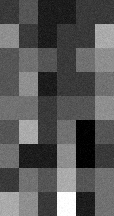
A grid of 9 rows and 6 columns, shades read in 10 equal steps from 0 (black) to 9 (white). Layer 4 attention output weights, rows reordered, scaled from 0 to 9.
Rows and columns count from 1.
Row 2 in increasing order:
1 2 2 2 5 6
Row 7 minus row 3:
1 -3 -2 3 -4 -3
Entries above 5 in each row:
0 1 0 0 0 1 0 1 2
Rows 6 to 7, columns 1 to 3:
3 6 2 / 4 1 1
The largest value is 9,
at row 9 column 4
